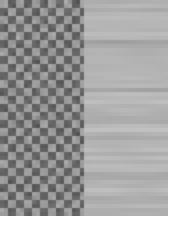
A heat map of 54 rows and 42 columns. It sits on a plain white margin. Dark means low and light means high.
It is made of 1 by 2 panels. Panel 1,1: middling, checkered, strong in contrast. Panel 1,2: high, streaked across, faint in contrast.
